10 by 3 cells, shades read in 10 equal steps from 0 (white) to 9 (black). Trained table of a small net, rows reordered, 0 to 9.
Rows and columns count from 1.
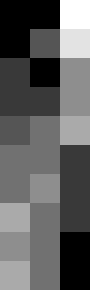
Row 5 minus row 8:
3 0 -4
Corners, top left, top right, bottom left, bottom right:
9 0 3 9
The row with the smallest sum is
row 5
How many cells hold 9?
6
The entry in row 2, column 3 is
1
